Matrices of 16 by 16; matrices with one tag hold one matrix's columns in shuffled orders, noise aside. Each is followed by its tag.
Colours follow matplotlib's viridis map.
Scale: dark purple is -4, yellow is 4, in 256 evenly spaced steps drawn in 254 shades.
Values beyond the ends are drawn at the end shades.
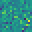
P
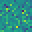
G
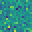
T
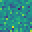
T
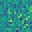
P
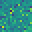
G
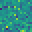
T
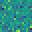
T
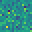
G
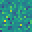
P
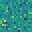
P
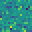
T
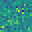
G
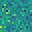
G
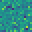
T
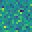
G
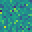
G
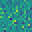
P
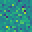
G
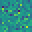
G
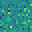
G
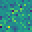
G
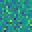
P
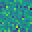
T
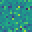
T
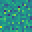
G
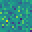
P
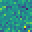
T
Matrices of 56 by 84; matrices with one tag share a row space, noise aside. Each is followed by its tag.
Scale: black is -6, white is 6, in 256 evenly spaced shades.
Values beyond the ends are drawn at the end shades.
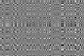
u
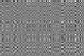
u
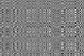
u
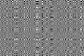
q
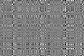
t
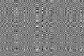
q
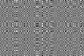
q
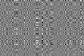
q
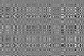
u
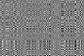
u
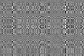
t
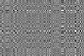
u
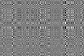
t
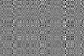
t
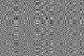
q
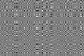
q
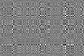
t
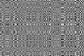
u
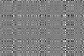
t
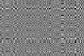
u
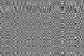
u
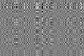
q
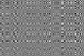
u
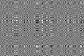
q
